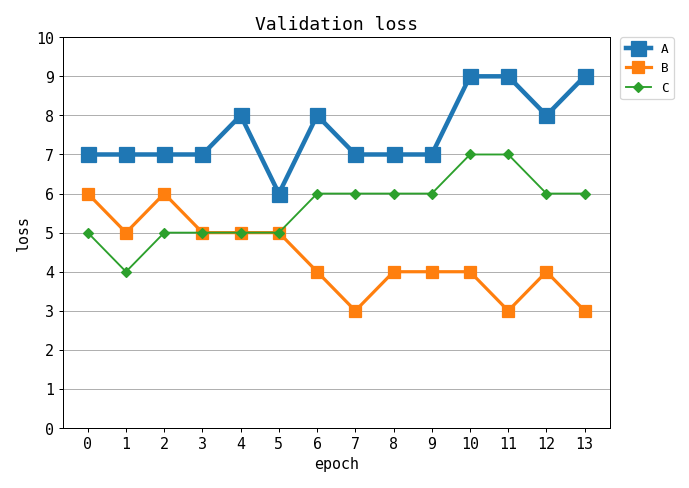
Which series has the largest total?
A
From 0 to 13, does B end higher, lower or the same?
lower
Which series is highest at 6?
A
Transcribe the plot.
Title: Validation loss
x-axis: epoch, ticks 0 1 2 3 4 5 6 7 8 9 10 11 12 13
y-axis: loss, ticks 0 1 2 3 4 5 6 7 8 9 10
Legend: A, B, C
Values:
A: 7 7 7 7 8 6 8 7 7 7 9 9 8 9
B: 6 5 6 5 5 5 4 3 4 4 4 3 4 3
C: 5 4 5 5 5 5 6 6 6 6 7 7 6 6
